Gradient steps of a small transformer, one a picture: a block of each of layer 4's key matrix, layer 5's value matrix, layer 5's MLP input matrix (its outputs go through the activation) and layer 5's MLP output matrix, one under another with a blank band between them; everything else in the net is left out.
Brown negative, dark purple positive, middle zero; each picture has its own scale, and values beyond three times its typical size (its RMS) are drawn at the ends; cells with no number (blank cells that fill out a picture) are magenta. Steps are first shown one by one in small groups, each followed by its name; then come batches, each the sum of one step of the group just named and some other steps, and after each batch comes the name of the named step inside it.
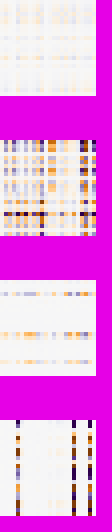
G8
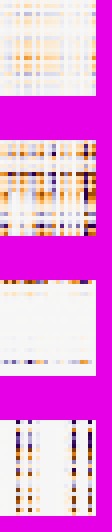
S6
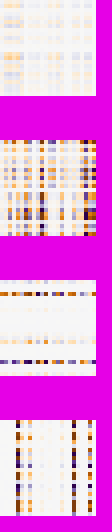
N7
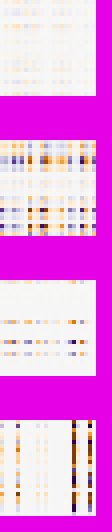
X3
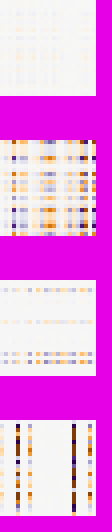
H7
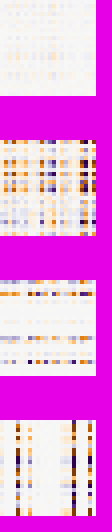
H7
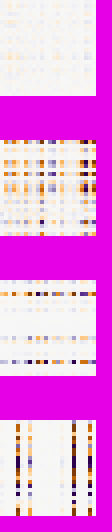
N7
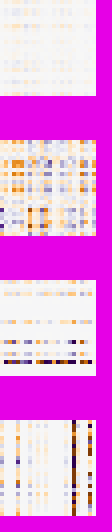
X3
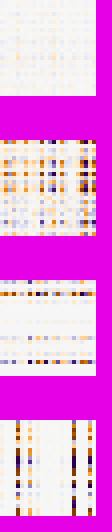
H7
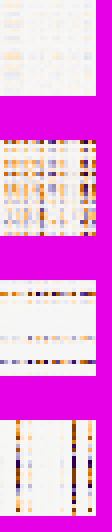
N7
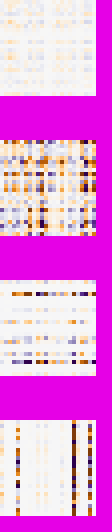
X3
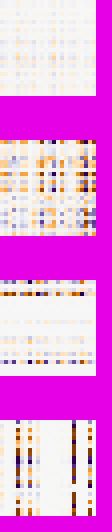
H7
